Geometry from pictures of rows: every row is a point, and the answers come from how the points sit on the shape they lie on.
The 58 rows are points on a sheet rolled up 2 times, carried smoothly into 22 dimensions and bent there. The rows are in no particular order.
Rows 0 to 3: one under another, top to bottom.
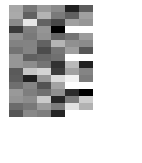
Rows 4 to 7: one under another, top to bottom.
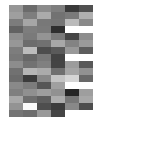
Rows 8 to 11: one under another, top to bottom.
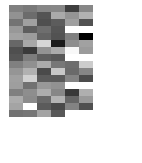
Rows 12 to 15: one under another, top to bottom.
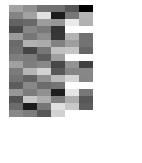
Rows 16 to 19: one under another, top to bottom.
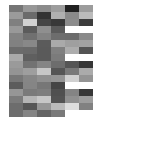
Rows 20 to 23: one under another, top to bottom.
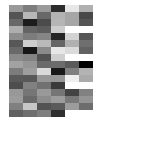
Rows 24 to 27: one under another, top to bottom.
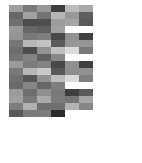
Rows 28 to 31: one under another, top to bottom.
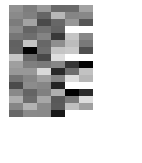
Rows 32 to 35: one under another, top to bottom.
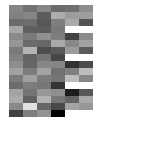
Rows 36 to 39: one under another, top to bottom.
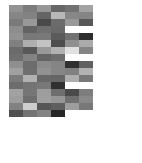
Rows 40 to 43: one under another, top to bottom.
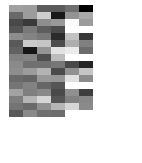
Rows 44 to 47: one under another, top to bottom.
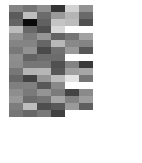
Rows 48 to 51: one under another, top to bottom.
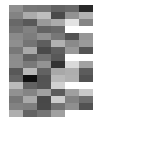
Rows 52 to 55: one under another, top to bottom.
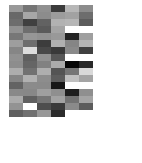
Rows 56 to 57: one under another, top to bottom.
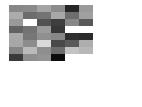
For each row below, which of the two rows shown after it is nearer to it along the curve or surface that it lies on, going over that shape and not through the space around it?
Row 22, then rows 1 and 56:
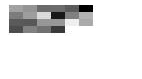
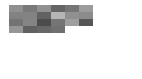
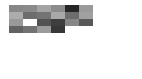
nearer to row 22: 56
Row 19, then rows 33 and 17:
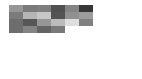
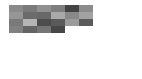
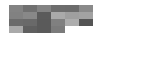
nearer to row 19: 33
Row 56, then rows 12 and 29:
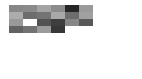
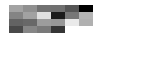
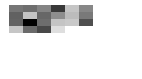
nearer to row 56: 12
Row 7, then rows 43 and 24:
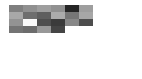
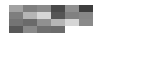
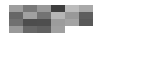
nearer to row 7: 24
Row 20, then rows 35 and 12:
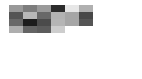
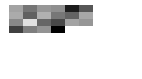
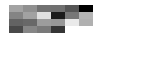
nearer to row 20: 12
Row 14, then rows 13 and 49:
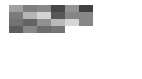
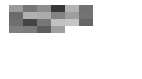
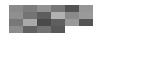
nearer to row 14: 13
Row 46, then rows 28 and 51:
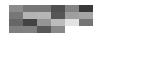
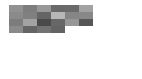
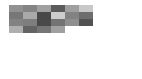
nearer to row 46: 51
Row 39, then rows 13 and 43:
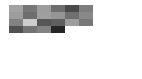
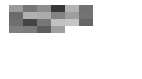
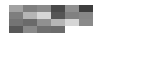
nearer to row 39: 43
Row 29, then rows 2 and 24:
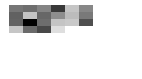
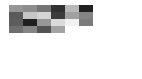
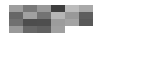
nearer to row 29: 2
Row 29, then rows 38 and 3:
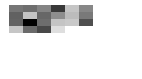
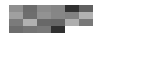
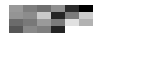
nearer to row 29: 3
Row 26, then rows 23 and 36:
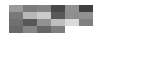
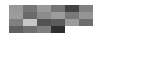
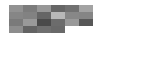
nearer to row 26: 23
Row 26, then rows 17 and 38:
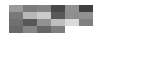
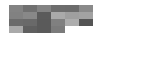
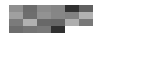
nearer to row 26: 38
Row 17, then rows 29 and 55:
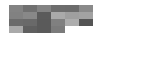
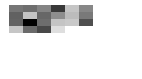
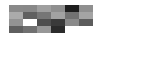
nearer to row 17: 55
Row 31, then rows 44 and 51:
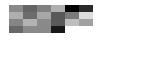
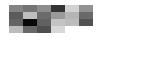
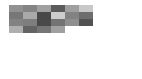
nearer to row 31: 51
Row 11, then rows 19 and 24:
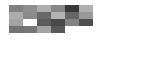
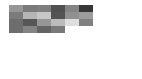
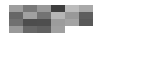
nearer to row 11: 24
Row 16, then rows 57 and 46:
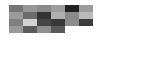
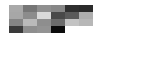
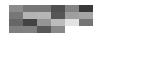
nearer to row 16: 57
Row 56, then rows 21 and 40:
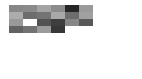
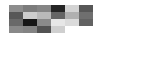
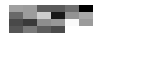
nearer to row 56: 40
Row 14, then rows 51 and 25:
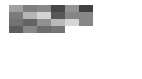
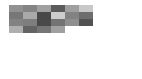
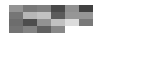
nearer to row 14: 25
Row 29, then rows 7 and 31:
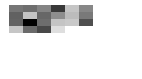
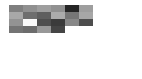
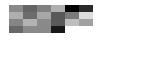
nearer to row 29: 31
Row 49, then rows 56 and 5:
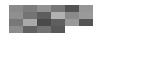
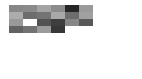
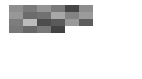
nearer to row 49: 5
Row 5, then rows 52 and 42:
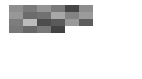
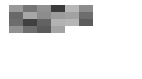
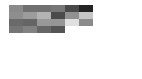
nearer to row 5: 42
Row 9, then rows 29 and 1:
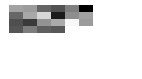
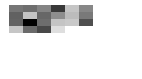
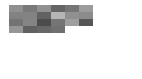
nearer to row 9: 29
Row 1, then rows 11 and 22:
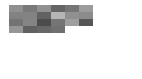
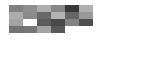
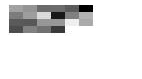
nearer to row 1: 11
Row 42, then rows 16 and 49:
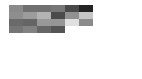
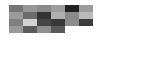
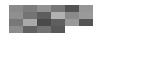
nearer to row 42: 49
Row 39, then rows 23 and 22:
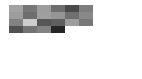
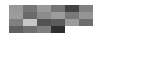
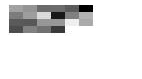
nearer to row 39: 23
